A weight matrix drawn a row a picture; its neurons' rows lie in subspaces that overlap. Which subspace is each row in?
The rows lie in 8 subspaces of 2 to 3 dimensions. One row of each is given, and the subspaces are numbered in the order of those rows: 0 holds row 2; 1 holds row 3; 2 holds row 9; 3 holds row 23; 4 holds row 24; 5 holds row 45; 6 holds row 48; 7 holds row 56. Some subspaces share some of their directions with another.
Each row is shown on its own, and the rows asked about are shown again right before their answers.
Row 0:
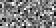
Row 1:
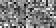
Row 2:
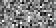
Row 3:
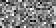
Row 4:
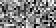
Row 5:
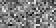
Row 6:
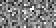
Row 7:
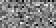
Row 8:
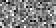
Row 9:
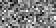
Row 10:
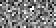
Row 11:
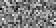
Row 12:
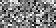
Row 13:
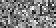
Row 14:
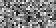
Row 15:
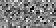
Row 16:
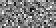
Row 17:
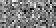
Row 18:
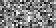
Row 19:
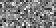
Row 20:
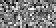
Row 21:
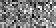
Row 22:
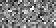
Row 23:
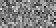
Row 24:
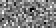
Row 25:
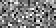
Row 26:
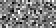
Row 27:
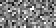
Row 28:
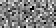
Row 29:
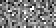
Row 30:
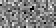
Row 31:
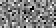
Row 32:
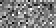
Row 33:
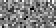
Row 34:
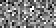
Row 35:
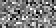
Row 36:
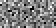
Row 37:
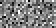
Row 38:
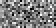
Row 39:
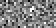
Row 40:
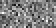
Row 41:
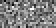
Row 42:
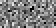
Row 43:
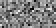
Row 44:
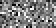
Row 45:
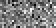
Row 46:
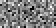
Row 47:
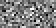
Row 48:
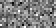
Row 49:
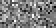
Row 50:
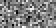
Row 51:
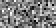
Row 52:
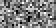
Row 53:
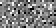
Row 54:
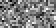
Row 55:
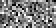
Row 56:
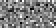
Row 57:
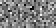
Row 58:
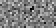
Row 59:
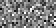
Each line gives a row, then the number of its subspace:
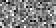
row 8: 1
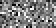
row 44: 4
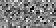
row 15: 7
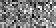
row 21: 5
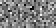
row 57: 5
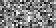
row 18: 0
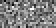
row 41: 3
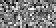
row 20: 3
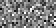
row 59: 3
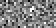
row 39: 4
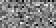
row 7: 7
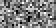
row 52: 0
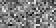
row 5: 2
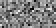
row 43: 6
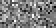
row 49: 5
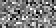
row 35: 7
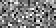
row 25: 2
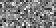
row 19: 6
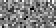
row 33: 7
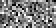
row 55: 4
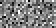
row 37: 7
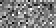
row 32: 7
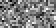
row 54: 2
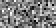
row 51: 1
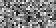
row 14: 0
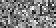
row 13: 1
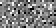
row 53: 7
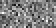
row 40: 4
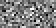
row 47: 2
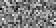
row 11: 3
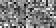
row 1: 2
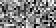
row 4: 2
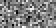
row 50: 0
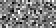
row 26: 7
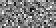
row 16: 4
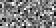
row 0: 6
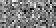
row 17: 5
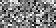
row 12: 2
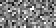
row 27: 6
